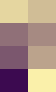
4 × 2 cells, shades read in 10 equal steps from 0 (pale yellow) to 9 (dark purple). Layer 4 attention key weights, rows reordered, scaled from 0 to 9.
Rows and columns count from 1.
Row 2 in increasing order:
4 5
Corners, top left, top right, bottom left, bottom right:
1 2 9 0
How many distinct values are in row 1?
2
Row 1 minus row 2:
-4 -2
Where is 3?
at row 3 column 2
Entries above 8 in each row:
0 0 0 1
